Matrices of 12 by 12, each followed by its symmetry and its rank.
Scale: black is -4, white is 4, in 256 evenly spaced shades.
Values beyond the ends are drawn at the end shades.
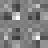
symmetric, rank two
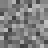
antisymmetric, full rank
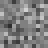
antisymmetric, full rank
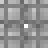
symmetric, rank two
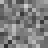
neither, full rank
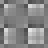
symmetric, rank one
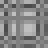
symmetric, rank one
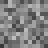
neither, full rank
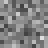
neither, full rank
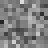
antisymmetric, full rank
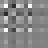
symmetric, rank one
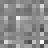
symmetric, rank two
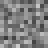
antisymmetric, full rank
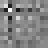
symmetric, rank two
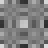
symmetric, rank one
